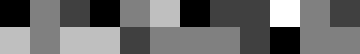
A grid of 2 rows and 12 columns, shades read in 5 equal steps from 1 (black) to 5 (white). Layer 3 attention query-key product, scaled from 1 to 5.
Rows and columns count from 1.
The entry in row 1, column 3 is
2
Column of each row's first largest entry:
10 1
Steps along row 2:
down up same down up same same down down up same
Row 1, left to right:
1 3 2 1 3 4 1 2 2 5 3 2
